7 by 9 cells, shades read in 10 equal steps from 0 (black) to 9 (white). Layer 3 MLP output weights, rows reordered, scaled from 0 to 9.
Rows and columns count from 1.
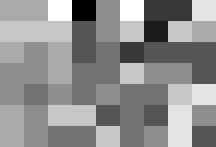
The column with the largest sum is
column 3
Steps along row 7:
down down same up down up up down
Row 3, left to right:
6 5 6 3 4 2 3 3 3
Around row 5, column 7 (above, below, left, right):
5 3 4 7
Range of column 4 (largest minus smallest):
7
